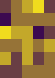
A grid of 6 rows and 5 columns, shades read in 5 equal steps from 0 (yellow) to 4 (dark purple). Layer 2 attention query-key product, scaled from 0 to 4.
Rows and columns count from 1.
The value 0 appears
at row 1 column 4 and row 3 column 1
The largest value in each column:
4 3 2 4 3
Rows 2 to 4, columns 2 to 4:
2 2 2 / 1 1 4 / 2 1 2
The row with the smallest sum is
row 4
